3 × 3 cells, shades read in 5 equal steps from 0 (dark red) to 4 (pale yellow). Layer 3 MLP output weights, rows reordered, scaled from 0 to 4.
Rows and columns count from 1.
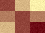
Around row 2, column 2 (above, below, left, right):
3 1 2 2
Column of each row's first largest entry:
3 1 1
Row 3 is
3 1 0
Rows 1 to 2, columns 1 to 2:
1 3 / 2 1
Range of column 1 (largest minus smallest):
2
